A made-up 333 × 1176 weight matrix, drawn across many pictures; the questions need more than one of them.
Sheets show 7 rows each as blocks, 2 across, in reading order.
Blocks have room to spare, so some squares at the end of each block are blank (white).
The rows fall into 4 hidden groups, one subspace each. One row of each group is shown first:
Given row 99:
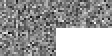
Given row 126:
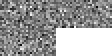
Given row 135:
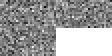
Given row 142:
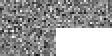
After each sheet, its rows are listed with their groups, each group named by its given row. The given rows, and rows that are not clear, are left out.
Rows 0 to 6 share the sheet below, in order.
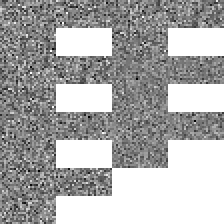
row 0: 135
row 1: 99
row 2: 99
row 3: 135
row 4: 99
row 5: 135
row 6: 135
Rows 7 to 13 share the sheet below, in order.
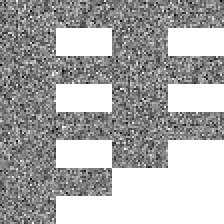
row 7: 99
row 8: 142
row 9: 142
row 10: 99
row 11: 142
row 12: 142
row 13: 99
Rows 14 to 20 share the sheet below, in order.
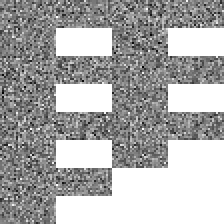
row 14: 142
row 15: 126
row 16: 135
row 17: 99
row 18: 99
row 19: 99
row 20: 142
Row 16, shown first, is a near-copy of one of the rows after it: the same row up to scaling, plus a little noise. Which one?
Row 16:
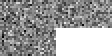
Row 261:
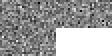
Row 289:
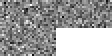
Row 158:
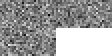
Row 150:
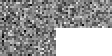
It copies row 150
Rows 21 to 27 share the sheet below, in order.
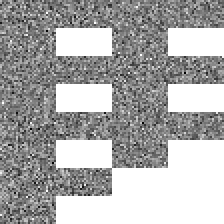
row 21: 126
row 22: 135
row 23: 142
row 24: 135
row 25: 99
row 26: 99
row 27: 135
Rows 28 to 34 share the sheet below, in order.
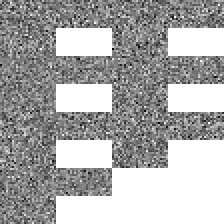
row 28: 126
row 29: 135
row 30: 142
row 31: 99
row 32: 135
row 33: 135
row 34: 99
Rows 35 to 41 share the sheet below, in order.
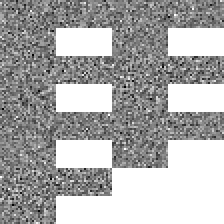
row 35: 99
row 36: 142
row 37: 126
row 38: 142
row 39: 126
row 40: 142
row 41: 142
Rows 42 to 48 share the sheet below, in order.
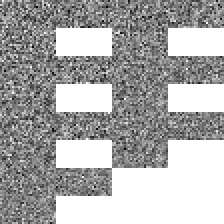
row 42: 135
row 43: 99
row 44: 142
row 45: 142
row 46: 142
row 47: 142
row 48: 135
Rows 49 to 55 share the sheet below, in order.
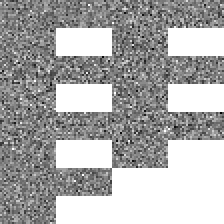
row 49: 99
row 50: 126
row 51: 126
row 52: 142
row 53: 142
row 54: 142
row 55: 135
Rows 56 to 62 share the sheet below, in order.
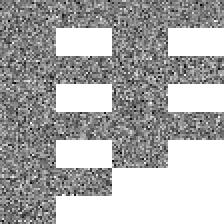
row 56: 142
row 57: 99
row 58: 126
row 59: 135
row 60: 99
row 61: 135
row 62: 126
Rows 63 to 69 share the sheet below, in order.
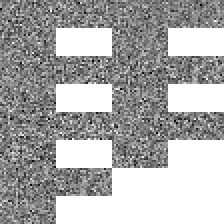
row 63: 142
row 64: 99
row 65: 135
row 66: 99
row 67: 135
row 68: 135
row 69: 99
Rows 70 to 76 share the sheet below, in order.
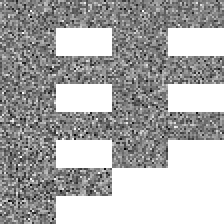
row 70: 99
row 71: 99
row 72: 135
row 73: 126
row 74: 126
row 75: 142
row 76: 99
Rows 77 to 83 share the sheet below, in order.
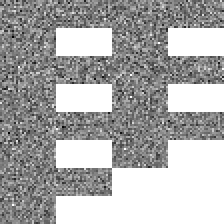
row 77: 142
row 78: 126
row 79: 99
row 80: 135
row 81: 142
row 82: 142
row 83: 142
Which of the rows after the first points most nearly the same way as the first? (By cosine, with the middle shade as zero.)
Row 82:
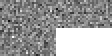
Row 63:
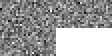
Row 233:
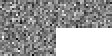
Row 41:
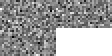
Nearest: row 63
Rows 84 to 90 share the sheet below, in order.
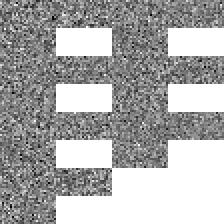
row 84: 142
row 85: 126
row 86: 142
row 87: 135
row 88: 126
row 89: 99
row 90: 135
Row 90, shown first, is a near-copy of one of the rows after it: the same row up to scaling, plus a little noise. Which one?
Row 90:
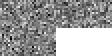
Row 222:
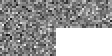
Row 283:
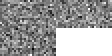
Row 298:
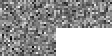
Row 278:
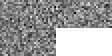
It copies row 298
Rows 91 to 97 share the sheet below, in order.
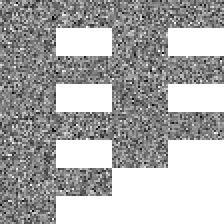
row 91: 142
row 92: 135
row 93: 142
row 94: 126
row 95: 142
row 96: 99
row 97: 99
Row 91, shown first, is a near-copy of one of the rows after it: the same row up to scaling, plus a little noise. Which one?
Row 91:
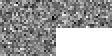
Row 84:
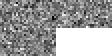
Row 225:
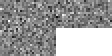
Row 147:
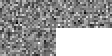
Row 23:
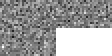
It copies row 84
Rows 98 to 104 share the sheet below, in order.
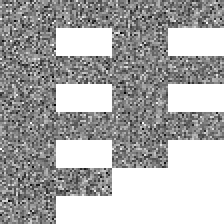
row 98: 135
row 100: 135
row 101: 142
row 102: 99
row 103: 99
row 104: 99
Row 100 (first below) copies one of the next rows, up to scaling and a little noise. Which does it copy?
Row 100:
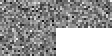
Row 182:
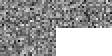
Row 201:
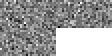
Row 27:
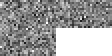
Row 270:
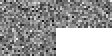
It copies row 270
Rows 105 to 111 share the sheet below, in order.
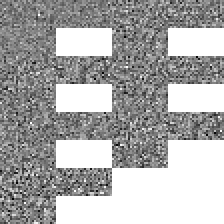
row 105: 126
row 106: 142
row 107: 99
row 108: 142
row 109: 99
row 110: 99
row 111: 142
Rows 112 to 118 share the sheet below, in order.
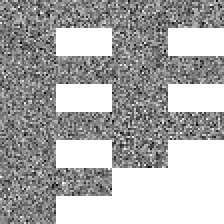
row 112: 126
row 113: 99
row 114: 135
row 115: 99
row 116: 135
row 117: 142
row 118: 142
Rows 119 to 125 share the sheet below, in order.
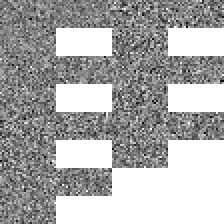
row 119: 126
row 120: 126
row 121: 99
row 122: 135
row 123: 135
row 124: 99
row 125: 135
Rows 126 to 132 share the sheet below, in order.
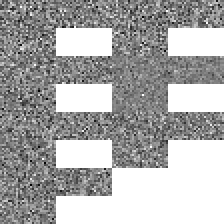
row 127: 99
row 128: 126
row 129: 142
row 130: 126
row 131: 126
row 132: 99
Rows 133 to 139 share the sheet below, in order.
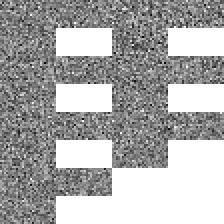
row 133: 126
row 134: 126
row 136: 135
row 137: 135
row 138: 142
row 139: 99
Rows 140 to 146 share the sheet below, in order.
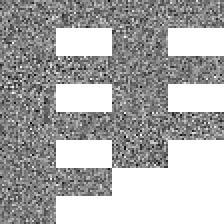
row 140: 142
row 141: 142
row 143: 99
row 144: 99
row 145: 135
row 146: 142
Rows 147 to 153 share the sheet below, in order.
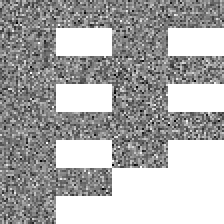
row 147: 142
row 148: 142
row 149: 99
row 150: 135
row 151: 126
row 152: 135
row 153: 99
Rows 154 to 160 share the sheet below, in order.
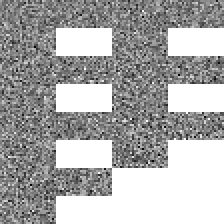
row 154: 135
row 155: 99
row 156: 142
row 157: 135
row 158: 135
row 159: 126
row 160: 99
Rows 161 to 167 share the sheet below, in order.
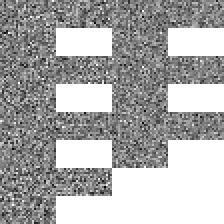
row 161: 99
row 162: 99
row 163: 135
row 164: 99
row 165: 142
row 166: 99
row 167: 142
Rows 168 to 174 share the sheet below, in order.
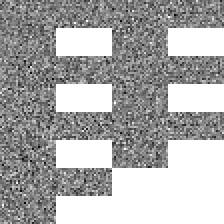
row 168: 126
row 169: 142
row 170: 99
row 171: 142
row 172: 126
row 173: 142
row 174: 142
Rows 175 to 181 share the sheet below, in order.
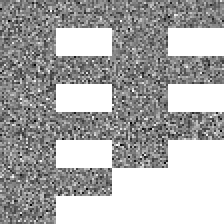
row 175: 142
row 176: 142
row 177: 126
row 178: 135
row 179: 126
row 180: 99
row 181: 126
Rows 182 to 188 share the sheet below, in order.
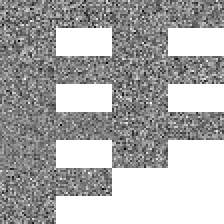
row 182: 135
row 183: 99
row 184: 135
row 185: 135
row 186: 135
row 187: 142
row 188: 99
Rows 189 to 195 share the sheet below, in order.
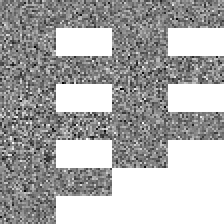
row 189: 135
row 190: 135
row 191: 126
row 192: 99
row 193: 142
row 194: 99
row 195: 135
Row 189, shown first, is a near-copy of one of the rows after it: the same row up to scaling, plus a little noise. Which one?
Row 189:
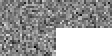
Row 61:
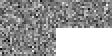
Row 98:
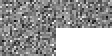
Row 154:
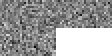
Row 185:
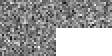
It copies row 154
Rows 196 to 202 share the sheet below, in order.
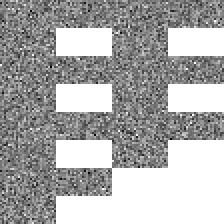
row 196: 99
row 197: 99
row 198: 142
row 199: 135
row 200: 99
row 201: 135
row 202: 99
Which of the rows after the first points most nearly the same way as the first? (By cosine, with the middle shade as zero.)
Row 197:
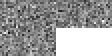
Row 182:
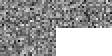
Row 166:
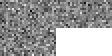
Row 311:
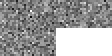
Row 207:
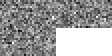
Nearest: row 166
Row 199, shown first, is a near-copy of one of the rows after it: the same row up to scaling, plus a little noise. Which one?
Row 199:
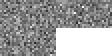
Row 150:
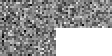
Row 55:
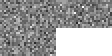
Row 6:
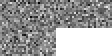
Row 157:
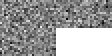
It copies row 55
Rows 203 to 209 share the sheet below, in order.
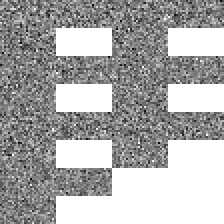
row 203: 126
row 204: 142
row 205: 142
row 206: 99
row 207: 142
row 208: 126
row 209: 99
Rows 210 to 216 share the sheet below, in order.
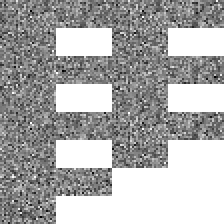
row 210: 99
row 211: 99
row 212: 142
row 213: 99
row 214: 99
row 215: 99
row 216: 126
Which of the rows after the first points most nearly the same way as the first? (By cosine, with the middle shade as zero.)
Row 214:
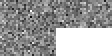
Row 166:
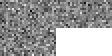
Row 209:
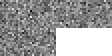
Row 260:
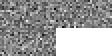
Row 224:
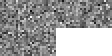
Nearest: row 260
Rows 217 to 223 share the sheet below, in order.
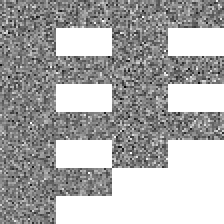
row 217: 99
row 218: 99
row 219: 142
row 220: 142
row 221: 99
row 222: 135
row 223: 99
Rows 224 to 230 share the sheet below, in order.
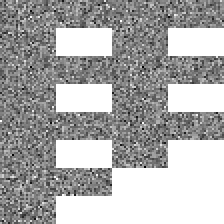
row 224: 99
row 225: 142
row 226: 99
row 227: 99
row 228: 142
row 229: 99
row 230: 126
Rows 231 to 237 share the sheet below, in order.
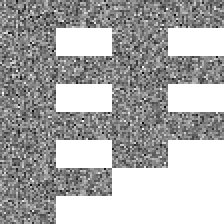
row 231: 99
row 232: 126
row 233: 142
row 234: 99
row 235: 135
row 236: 99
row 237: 99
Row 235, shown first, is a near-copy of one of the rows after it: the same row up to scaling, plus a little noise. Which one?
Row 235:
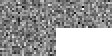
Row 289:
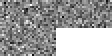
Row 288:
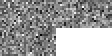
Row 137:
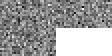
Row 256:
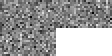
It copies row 137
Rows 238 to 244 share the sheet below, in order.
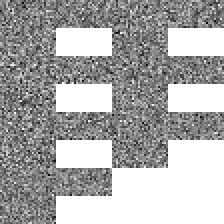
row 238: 135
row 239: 99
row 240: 126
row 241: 126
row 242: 135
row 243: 99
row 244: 135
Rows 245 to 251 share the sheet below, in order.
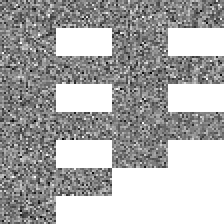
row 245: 126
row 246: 99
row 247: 126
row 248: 99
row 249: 126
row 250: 99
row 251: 126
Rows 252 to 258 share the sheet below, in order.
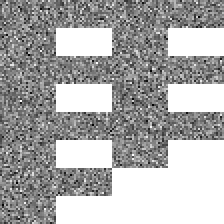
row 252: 135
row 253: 135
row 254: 126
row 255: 126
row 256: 135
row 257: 126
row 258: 142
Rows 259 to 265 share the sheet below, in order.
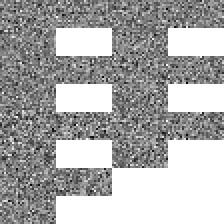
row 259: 142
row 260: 126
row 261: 135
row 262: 126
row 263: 142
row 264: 126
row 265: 99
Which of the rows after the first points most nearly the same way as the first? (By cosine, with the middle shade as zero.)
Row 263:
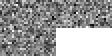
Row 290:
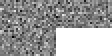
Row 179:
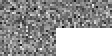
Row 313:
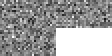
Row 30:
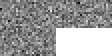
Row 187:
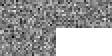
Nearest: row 313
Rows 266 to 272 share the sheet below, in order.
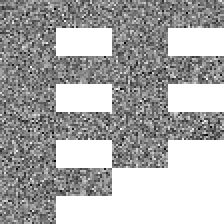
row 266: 126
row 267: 142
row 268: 99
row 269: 99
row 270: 135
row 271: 135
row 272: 99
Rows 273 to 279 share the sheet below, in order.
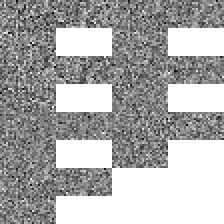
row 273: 99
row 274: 99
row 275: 99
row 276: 142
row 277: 99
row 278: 135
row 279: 99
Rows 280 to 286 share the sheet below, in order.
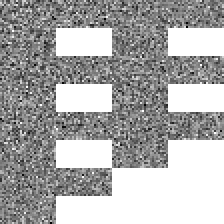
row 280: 142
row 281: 126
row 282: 126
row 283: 135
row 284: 142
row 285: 99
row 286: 135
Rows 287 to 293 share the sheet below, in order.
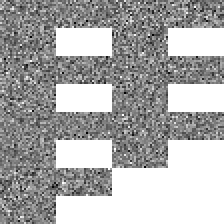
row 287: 126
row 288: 135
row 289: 135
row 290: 142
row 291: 126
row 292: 142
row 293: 142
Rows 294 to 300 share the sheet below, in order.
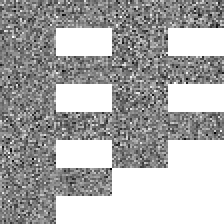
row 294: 142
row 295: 135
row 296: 142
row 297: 126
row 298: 135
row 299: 99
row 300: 135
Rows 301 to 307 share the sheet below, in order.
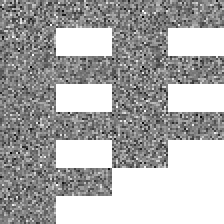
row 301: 142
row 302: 99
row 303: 99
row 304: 99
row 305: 135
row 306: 99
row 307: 142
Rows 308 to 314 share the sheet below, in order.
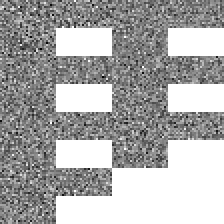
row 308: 126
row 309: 142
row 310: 99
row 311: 99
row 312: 142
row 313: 142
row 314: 126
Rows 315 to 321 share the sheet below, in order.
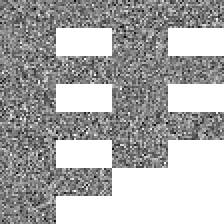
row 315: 126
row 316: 142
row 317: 135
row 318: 135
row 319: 126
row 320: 99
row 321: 126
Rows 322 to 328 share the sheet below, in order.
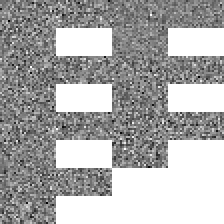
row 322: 142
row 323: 126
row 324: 99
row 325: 126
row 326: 142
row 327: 142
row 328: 135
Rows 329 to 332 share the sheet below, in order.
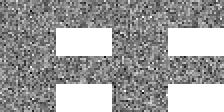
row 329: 99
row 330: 99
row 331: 99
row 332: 135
